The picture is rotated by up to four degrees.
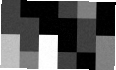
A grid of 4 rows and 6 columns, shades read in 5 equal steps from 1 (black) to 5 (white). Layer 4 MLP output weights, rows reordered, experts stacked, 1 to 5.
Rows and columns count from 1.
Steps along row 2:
same down same up down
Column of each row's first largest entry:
5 1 3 3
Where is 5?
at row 3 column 3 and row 4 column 3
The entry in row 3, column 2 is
2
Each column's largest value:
4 3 5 2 3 3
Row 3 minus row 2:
2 0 4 0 0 2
